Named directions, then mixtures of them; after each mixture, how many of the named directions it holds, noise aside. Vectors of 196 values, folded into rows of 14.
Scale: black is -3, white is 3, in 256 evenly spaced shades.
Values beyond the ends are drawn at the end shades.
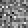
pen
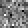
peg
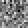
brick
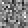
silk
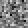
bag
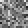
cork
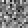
one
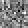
three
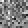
two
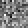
three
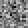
one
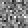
two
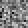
two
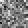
one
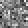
three
